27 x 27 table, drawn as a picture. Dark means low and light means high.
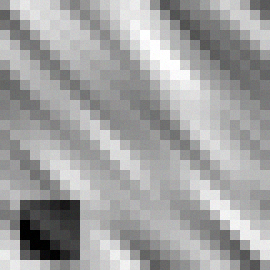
The bottom left is the ninth with the lowest average. Streaks slant down to the right. In the bottom left lies a patch that is lower than the rest. Neither half mirrors the other. The top middle is the ninth with the highest average. The bottom left is the roughest part.
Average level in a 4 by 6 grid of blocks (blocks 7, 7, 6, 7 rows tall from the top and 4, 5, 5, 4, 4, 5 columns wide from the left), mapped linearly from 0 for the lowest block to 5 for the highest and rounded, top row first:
4 4 4 5 2 3 / 2 3 3 3 5 3 / 3 4 4 4 4 4 / 2 0 4 3 4 4
